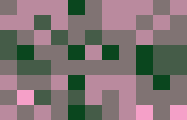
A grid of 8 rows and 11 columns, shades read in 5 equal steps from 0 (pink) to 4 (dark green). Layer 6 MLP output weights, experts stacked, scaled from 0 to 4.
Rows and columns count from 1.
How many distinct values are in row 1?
3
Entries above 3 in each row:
1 0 0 4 1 2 0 1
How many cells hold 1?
26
